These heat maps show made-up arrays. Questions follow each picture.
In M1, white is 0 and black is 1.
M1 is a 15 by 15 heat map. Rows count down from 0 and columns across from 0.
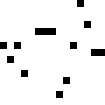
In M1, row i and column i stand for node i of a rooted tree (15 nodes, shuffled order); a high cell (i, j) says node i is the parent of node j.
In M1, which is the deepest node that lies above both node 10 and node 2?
6
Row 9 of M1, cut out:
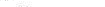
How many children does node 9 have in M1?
0
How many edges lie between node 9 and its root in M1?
4
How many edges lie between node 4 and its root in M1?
0
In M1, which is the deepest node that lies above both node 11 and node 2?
6
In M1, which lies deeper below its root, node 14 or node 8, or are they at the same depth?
node 8
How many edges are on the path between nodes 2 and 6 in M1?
1
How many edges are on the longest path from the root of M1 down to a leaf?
4
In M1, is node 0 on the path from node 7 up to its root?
no
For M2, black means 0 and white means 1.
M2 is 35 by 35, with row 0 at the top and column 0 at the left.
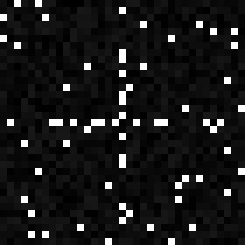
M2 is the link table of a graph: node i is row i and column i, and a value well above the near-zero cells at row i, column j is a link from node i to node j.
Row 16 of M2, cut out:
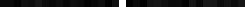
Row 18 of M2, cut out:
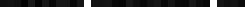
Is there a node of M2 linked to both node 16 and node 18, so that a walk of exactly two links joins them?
no
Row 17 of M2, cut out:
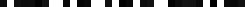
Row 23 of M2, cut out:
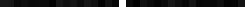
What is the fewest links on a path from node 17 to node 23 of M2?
1
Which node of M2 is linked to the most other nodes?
node 17
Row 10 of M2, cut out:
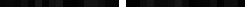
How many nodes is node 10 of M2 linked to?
1
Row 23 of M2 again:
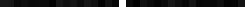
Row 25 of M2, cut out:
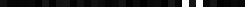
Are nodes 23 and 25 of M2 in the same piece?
no
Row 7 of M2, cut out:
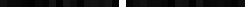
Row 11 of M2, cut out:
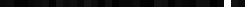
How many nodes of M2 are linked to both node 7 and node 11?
0
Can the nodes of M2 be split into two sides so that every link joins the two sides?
yes
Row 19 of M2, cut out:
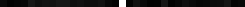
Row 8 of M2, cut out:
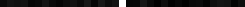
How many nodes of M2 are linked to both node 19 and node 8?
1
